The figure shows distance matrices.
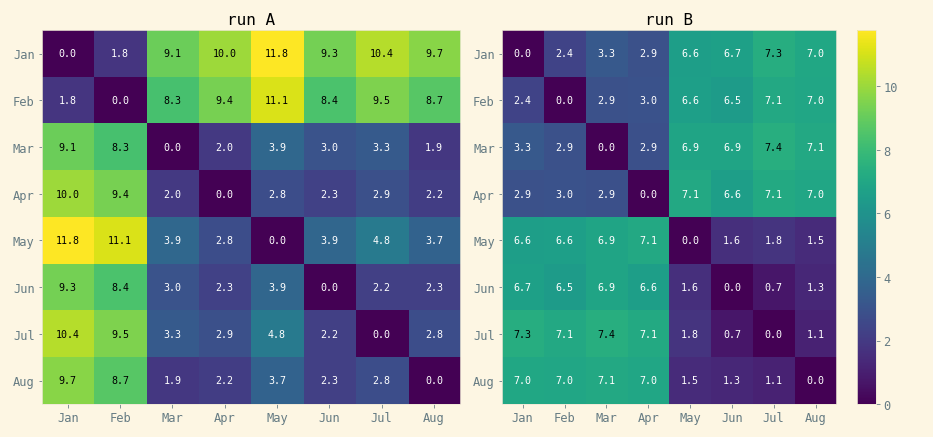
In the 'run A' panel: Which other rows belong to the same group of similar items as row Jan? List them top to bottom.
Feb
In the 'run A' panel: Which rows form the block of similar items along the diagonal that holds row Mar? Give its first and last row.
Mar to Aug
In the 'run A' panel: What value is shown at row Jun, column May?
3.9
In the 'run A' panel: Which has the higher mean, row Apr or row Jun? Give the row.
Apr
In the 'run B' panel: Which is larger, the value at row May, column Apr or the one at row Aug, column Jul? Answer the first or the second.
the first
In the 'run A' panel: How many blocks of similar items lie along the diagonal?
2
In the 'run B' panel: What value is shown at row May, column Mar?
6.9
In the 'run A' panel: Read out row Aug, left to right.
9.7 8.7 1.9 2.2 3.7 2.3 2.8 0.0
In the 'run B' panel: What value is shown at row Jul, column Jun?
0.7
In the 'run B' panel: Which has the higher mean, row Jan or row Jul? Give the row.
Jan
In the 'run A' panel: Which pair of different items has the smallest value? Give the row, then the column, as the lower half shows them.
Feb, Jan
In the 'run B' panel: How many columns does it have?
8
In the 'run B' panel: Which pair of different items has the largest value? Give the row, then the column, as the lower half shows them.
Jul, Mar
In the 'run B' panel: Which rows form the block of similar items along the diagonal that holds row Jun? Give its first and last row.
May to Aug
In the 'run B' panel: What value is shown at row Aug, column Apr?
7.0
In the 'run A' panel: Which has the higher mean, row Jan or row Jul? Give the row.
Jan
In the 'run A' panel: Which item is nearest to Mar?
Aug
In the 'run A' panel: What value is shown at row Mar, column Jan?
9.1
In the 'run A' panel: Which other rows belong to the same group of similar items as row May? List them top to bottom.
Mar, Apr, Jun, Jul, Aug
